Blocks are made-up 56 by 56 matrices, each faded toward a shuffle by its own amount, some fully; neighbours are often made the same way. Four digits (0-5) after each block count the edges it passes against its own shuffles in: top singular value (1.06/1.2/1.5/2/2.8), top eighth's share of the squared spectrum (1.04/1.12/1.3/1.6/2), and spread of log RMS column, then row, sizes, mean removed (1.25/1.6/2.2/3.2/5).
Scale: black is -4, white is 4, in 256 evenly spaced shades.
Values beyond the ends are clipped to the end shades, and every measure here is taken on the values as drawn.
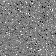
0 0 0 0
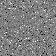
2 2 0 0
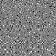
4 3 1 1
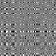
5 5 3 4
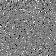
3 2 0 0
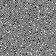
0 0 0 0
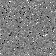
0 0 0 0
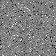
0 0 0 0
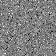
1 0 0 0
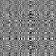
5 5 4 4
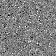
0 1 0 0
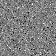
0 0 0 0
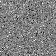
0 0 0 0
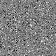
1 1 0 0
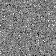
1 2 0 0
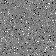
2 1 0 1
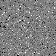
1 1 0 0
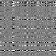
4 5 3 4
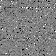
2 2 0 1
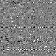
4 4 1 2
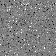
0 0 0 0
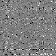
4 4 1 2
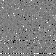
3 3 0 2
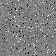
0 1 0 0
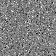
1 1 0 0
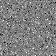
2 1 0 0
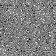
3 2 0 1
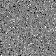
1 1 0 0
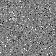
1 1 0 0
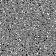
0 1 0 0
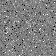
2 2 0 0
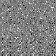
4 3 2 1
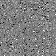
3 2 1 1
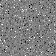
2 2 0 0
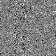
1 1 2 0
